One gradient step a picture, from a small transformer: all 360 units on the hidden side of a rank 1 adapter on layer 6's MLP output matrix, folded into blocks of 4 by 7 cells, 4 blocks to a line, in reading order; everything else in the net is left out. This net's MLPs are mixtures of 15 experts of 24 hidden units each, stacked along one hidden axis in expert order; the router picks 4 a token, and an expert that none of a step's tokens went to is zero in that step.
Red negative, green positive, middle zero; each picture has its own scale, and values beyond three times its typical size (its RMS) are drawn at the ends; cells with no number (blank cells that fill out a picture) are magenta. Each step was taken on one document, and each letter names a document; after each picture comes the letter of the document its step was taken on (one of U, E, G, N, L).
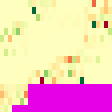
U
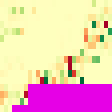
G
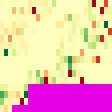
G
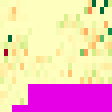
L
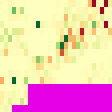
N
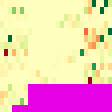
L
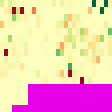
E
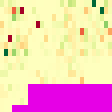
E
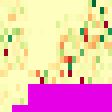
N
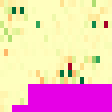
E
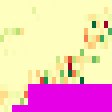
U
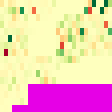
L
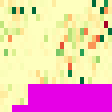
E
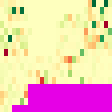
N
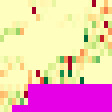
G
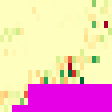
U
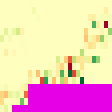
U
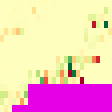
G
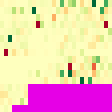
E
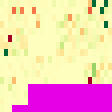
L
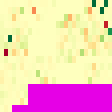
L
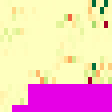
L
